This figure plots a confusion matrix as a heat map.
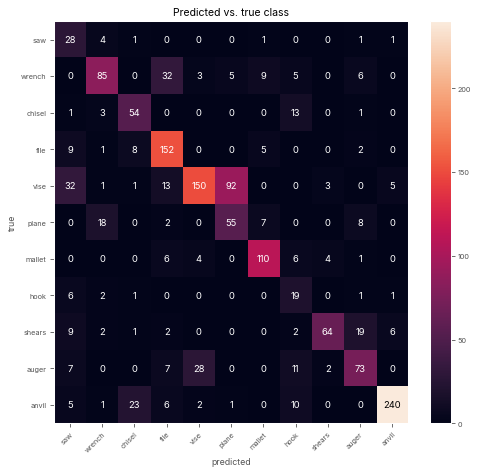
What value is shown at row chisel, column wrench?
3
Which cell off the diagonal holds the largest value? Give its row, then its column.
vise, plane
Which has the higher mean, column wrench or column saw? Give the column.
wrench
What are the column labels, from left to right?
saw, wrench, chisel, file, vise, plane, mallet, hook, shears, auger, anvil
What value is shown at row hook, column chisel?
1
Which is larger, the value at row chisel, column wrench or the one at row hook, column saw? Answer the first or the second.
the second
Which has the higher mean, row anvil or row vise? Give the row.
vise
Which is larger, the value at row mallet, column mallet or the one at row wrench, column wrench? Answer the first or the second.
the first
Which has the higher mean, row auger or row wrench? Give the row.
wrench
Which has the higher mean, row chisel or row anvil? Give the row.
anvil
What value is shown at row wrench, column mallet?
9
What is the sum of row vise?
297
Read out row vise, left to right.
32 1 1 13 150 92 0 0 3 0 5
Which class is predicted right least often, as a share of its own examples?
vise
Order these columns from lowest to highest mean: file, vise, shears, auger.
shears, auger, vise, file
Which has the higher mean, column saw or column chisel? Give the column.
saw
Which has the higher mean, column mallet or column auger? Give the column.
mallet
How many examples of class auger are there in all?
128
